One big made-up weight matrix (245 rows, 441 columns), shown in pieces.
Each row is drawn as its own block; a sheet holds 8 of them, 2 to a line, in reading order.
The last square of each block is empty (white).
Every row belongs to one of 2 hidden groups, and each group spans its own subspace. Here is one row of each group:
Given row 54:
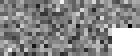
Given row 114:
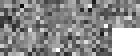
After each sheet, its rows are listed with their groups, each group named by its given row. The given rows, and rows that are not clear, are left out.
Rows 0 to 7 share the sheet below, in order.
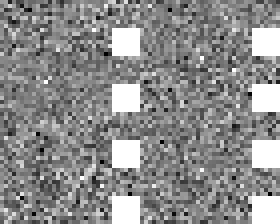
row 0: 114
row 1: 114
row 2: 114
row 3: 54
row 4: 114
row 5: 54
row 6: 54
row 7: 54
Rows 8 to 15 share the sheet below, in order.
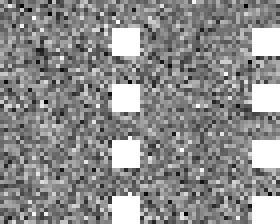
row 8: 114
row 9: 114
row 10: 54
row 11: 114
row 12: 54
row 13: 114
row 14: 54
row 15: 54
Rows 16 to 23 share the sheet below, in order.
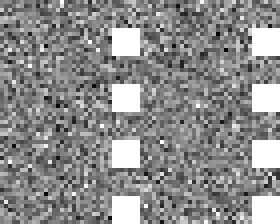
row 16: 54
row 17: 54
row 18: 114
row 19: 114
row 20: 114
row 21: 54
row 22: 114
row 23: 114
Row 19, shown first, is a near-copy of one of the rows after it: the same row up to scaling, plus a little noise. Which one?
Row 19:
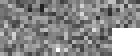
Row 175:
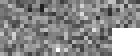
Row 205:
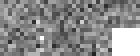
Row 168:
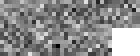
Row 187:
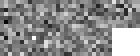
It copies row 175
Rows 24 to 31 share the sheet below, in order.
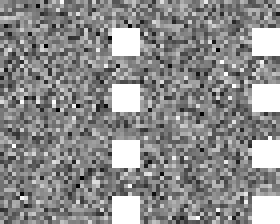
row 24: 54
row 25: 114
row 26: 114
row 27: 114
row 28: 114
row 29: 54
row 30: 54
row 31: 114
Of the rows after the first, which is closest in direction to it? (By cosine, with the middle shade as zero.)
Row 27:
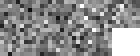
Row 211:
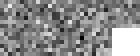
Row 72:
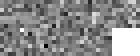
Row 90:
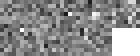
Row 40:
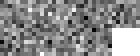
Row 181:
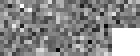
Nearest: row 211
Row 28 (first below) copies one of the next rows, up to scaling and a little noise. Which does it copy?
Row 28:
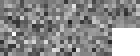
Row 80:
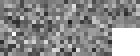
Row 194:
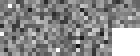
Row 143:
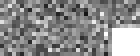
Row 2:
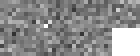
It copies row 80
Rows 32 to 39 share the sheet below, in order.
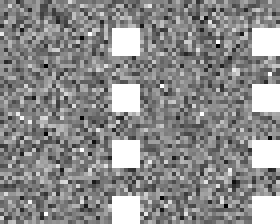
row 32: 114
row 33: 114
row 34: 114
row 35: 54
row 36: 114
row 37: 54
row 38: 54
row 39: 54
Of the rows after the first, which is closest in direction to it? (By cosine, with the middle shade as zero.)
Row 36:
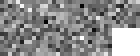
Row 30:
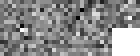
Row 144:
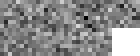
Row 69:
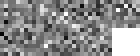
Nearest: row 69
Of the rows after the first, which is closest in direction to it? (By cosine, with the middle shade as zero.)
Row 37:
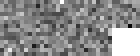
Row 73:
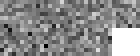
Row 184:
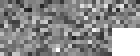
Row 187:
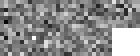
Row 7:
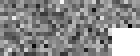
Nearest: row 7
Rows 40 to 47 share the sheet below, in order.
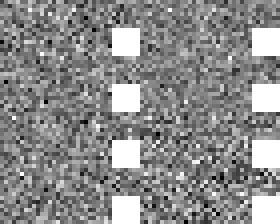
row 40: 114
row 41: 114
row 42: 54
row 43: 54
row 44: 54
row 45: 114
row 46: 114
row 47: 114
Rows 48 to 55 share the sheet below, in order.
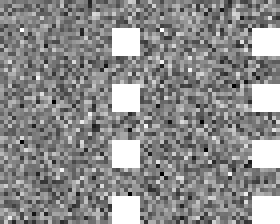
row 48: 54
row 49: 54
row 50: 114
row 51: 114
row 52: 54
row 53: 114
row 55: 114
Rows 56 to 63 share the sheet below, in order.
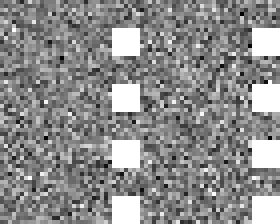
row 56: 114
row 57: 114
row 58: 54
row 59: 54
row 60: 114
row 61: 54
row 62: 114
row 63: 114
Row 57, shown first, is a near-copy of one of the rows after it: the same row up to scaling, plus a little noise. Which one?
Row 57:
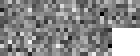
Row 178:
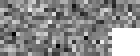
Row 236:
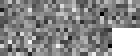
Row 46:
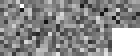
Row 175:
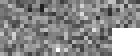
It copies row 236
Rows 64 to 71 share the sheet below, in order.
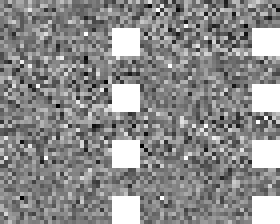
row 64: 114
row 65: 114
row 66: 114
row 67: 114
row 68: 54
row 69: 114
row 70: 54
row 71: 54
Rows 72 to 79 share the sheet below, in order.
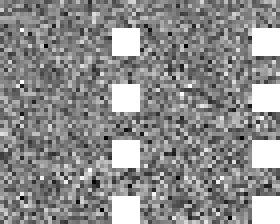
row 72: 54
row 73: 54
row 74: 54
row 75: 114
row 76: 114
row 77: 114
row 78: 54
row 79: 114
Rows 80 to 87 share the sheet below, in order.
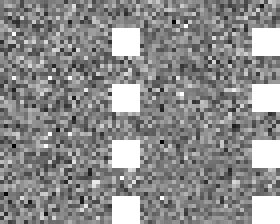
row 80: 114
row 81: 114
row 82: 114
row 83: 114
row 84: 114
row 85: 54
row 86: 54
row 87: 54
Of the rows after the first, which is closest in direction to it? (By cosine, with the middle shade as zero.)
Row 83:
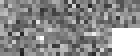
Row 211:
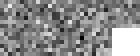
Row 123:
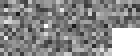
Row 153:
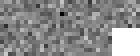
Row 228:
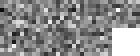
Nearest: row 211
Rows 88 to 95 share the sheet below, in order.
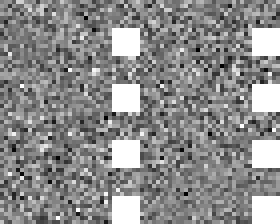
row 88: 114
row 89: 114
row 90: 54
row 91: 54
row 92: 114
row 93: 114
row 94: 114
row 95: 114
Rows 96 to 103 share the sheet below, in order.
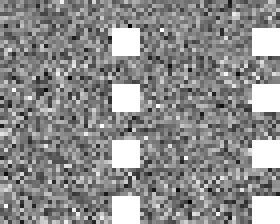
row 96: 54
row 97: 54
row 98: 114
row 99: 114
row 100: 114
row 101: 54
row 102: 114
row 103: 114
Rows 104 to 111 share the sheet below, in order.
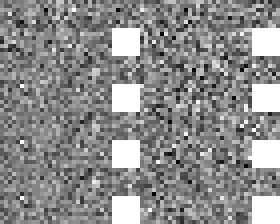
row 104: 114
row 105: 114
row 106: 54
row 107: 114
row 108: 54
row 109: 114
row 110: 54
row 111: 114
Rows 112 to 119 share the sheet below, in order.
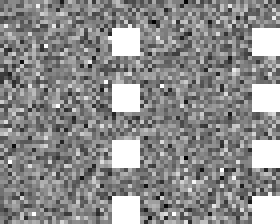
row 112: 54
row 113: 114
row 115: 54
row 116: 114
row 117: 54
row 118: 54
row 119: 54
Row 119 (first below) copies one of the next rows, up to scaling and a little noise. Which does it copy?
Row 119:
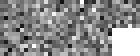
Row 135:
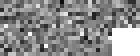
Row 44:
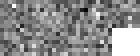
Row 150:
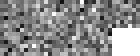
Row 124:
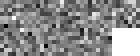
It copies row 150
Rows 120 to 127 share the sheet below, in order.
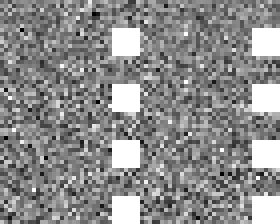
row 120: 54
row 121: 114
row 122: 114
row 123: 114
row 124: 54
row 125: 114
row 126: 114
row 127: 114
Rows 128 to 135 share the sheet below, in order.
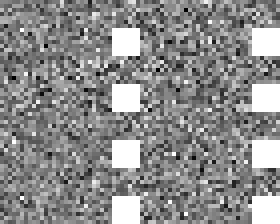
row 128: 54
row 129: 114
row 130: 114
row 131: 114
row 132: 114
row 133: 114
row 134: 54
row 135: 54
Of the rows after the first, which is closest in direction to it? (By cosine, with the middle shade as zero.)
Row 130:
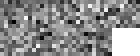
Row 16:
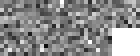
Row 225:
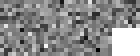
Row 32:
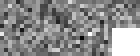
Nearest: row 225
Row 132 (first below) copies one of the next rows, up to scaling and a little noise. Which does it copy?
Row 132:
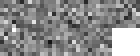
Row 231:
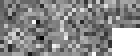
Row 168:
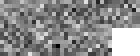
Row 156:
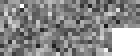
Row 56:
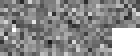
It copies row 56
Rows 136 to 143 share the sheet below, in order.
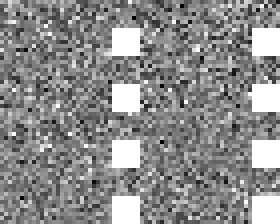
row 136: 114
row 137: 114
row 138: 114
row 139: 54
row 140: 114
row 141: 54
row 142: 54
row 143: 114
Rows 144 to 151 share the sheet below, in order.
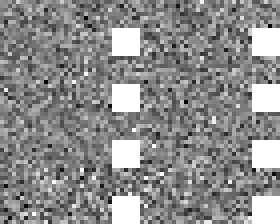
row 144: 114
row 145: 54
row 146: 114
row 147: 54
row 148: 114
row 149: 114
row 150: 54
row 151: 114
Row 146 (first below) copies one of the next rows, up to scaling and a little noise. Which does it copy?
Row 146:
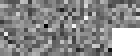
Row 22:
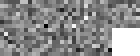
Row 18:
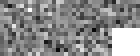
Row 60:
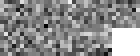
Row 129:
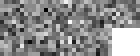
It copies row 22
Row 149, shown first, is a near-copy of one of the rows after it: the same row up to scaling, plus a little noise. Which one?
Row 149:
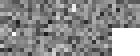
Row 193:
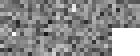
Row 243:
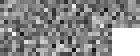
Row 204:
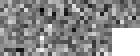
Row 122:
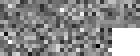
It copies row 193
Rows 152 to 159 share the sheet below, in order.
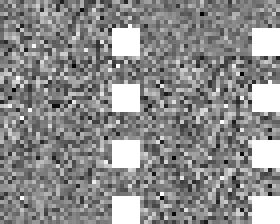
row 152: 54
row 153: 54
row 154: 114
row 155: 54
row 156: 114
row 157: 54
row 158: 54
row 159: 54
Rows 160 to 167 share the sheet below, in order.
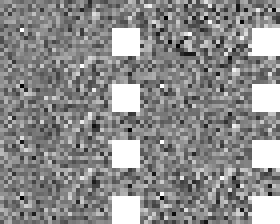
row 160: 54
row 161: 114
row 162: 54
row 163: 54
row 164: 54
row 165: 54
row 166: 54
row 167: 54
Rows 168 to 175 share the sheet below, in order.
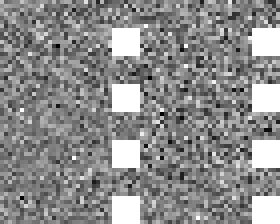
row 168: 114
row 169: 54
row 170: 114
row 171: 114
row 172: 114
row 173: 114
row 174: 54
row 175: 114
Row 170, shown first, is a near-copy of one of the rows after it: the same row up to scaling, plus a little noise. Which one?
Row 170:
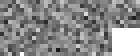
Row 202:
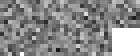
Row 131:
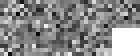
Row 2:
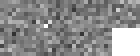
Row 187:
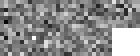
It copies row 202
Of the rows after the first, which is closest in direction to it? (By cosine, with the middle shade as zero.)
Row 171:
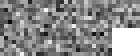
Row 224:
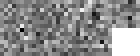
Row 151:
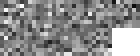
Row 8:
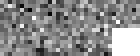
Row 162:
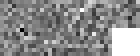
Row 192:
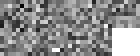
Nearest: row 8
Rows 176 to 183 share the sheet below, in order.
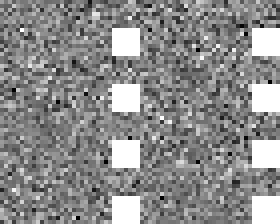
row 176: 54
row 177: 114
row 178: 114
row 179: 54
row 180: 54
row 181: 114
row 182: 114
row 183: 54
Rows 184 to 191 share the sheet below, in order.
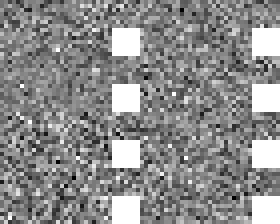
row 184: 114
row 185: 114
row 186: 54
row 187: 114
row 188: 114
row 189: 54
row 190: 114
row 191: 114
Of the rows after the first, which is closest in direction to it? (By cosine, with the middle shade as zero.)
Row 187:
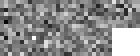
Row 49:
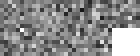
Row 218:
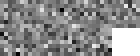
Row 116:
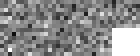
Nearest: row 218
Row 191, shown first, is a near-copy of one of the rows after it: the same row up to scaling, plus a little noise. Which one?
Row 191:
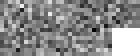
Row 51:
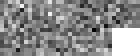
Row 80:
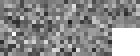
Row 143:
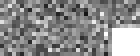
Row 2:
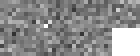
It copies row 51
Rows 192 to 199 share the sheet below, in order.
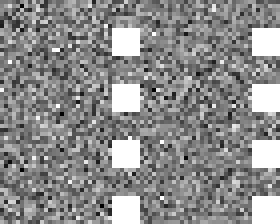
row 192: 114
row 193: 114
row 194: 114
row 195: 114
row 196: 54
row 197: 54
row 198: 114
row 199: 54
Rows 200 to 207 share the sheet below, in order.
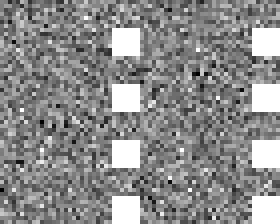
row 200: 114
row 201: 114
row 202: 114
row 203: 114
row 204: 114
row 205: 114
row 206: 114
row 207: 114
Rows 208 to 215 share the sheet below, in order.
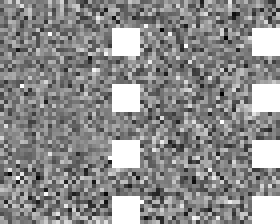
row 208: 114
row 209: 54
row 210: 54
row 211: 114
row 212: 114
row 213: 114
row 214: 114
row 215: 114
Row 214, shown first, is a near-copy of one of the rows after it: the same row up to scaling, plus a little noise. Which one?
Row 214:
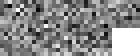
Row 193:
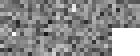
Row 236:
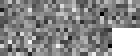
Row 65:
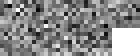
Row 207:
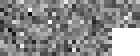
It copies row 65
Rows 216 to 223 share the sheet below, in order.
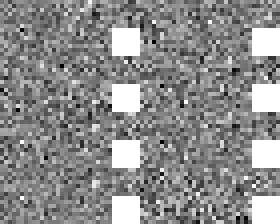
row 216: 54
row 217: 114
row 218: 114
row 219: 54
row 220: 54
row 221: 54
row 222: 54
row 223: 114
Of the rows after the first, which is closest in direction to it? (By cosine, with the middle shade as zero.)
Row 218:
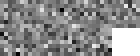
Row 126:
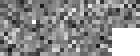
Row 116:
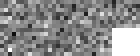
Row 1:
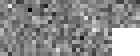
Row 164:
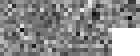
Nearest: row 164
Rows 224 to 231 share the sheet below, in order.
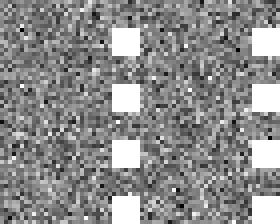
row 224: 54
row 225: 54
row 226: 54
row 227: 114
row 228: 114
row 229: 54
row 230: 54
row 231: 114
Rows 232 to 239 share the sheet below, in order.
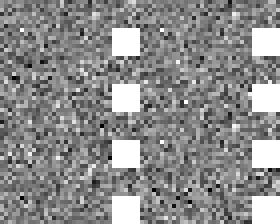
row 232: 54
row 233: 54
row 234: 114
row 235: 54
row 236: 114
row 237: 54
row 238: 54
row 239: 114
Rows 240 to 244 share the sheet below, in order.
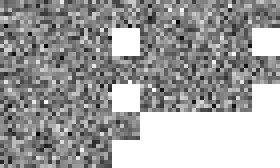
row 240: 54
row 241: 114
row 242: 54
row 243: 114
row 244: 114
